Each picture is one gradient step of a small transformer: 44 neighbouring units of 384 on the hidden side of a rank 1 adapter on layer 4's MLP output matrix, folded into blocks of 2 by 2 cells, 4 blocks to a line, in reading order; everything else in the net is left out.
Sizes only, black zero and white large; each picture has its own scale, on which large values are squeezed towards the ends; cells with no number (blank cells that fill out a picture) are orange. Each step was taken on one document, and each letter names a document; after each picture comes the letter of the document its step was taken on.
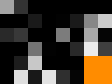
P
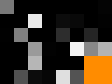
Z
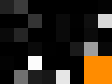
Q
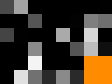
Q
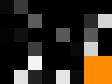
Q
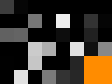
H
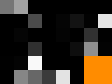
Q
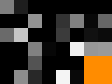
Z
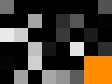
Z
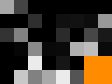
P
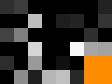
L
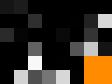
Q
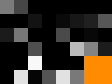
P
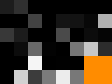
P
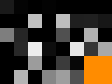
H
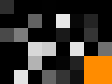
H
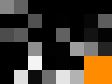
P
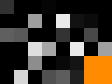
H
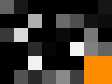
Z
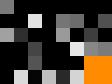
Z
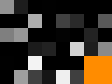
Z
